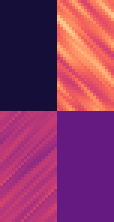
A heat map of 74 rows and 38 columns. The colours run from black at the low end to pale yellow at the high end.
It is made of 2 by 2 panels. Panel 1,1: very low, flat. Panel 1,2: high, slanting down to the right. Panel 2,1: middling, slanting up to the right, faint in contrast. Panel 2,2: low, flat.
